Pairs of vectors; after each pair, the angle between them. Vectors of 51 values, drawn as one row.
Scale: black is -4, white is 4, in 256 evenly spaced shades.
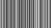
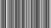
partly opposed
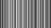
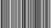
orthogonal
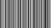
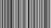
partly aligned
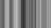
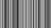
partly opposed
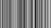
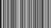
orthogonal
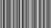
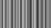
nearly opposite
